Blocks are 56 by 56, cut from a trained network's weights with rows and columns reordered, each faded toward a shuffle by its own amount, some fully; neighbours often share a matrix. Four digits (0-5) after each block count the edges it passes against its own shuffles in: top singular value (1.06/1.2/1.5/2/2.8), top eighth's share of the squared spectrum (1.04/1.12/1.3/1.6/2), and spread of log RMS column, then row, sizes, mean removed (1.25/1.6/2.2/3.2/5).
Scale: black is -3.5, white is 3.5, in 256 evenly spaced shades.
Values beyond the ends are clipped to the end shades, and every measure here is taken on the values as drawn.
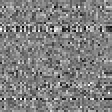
4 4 0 3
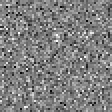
1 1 0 0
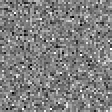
0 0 0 0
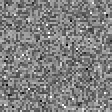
0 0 0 0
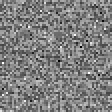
1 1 0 0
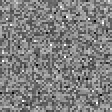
1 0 0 0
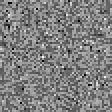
0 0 0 0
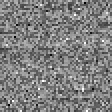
1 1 0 0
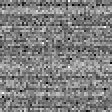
4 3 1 1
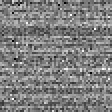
4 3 0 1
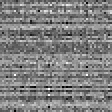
4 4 2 3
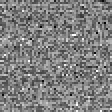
2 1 0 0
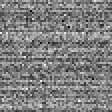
4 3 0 1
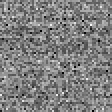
2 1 0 0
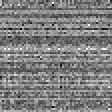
4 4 0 2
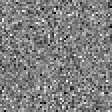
2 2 0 1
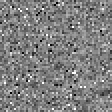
1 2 1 0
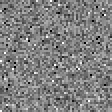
0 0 0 0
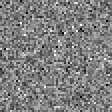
1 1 0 0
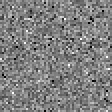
1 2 0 1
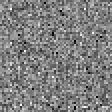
2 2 1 1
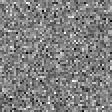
0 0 0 0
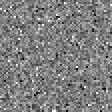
0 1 0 0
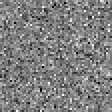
1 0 0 0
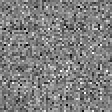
3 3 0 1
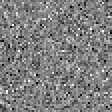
0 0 0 0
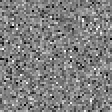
0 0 0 0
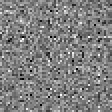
3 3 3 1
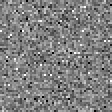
1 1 0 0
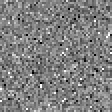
0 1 0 0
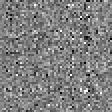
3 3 2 2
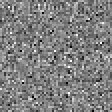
2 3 1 1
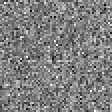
2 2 0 1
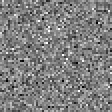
1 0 0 0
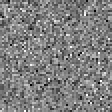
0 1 0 0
